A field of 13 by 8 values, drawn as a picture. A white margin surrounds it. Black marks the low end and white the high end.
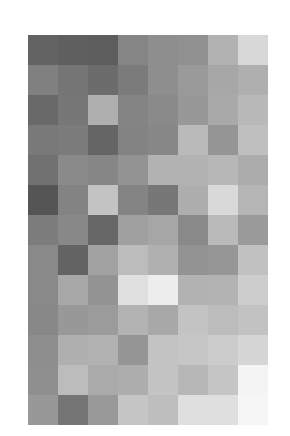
The grain is fine, like static. No regular stripes run through it. The halves do not mirror each other. Values rise toward the bottom right. The top middle is the calmest part.
